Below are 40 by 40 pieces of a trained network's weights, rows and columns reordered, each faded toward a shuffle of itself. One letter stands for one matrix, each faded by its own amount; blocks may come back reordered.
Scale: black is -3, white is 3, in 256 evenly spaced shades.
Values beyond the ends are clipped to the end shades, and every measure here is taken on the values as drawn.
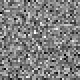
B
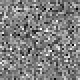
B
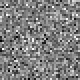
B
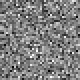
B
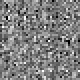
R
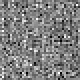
R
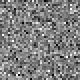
B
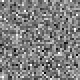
B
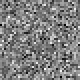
B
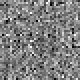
R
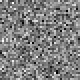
B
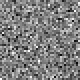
B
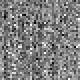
R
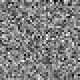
B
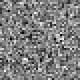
B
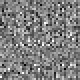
R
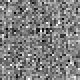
R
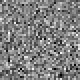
B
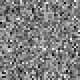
B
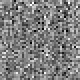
R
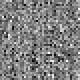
R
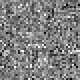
R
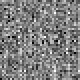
R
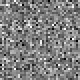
R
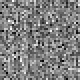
R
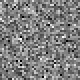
B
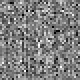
R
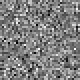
B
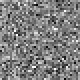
B
